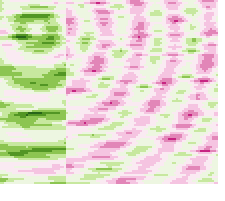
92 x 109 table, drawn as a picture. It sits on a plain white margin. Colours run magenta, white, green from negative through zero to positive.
Seam: vertical, 30% of the way across, the left part higher. Ninth with the highest average: middle left. Rings: centred on the top left.
